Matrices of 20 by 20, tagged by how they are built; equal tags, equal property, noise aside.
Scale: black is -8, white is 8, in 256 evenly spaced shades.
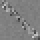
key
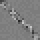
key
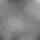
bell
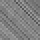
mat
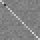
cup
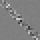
key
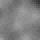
bell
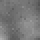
bell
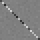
cup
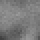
bell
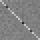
cup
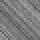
mat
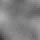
bell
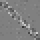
key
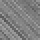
mat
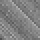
mat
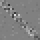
key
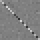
cup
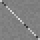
cup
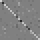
cup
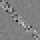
key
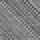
mat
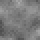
bell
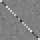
cup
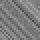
mat
